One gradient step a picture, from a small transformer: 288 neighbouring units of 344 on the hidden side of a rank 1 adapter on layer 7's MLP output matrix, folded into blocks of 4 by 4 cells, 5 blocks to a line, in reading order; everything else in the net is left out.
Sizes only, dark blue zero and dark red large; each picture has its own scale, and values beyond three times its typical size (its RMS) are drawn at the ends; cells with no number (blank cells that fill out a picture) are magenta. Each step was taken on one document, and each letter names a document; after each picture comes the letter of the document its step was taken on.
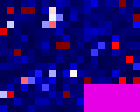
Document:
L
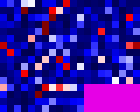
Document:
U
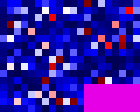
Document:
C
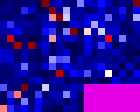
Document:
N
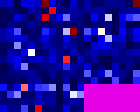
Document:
N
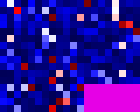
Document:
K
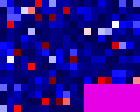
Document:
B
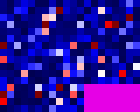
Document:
U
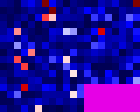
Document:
N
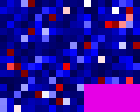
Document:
K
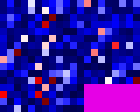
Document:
B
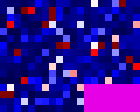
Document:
L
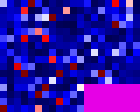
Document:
K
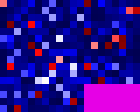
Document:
C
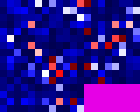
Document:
C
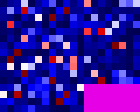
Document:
B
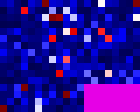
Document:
N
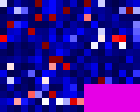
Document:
C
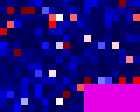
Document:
L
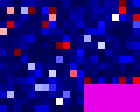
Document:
L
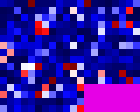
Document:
K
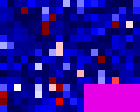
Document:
U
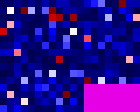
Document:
L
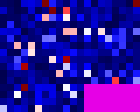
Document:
N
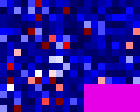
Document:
B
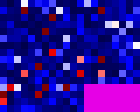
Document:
U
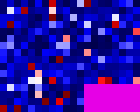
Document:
B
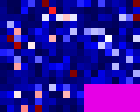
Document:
N
